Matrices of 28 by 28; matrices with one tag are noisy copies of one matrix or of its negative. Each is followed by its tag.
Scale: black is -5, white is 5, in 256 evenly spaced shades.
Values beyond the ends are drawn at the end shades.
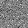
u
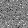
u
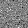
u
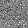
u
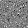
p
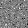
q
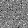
u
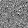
p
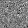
p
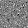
p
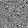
p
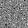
q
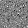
p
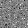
q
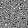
q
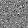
p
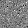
p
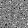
q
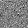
p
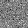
u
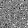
q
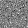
p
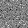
u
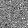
q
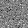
u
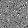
p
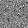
p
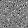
p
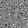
q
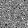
q
